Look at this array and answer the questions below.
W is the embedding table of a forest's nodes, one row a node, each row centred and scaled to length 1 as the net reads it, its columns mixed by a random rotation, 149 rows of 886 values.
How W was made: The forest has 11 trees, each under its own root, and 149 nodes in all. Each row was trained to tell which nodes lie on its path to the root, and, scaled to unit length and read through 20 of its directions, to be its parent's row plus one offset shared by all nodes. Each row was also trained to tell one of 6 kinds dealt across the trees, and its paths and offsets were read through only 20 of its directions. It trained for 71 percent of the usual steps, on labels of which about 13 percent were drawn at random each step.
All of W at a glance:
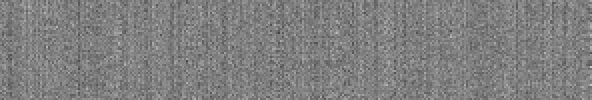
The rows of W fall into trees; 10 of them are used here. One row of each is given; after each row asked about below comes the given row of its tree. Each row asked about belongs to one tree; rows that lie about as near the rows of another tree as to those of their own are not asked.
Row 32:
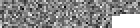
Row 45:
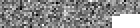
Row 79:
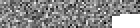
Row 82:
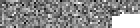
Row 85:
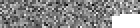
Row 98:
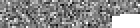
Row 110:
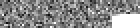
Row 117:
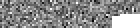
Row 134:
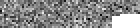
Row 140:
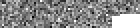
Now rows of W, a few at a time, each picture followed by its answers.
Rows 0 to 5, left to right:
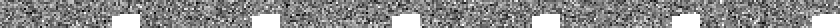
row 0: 85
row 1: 117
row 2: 110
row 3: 45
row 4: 134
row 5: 85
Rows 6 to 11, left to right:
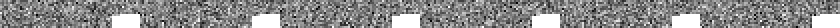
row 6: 32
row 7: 140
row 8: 140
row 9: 110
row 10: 140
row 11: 140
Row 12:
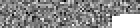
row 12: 140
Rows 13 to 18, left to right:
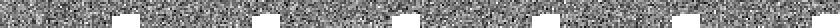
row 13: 98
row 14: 45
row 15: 110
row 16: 117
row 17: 79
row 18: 82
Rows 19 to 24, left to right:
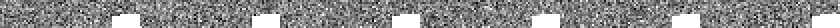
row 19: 134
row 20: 140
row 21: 117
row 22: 140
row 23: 117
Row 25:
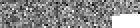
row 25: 85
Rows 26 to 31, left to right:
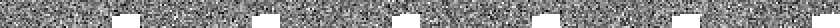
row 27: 117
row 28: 45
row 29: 98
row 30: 140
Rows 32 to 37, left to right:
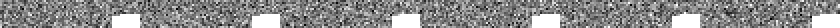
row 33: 117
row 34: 140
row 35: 85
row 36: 82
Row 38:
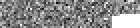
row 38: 117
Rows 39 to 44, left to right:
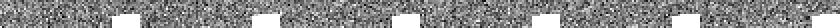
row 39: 32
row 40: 85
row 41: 110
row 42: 140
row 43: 32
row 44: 110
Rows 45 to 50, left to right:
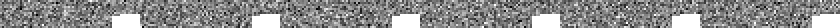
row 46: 32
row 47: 117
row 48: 110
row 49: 85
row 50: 85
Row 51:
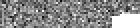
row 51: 82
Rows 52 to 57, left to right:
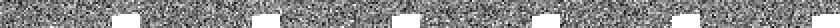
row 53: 85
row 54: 110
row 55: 98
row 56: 98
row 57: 140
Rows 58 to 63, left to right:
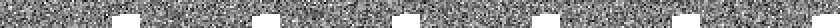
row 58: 32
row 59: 79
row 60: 45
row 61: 82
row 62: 110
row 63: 85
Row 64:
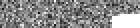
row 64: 117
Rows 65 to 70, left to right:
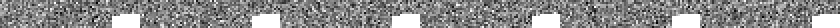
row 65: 117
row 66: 117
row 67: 82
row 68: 85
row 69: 85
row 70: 32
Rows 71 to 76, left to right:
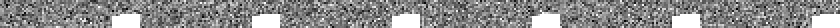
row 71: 110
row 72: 32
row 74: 82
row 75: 85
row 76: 85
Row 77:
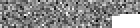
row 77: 32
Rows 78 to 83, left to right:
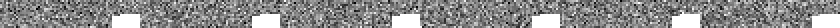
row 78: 117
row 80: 98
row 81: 32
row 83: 32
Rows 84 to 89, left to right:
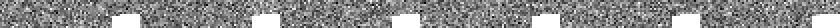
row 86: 45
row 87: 82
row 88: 82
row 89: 32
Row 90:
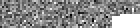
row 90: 117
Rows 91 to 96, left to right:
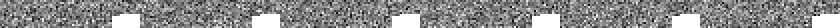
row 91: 140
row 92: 134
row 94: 117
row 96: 79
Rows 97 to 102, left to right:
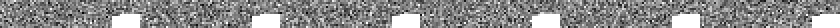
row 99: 98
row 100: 82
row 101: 32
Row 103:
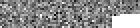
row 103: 140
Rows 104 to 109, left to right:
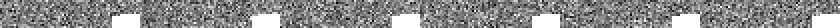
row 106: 117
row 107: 79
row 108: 134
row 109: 110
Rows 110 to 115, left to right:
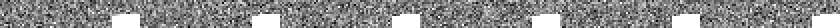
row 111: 32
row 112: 79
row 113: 45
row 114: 32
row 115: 110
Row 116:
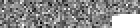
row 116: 85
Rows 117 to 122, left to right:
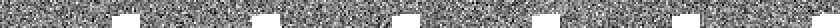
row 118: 110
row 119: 32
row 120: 117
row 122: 82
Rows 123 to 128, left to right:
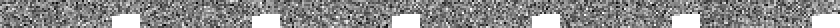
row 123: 140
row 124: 79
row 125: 110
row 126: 85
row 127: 85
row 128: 110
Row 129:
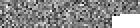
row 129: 45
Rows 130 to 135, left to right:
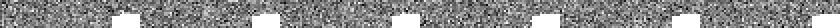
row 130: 82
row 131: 45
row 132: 82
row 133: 98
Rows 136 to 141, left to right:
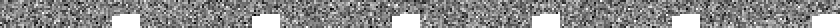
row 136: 85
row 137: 79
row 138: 82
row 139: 82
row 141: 110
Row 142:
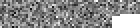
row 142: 45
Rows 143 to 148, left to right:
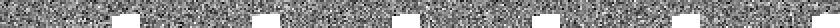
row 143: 110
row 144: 110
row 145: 45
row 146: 45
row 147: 117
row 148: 82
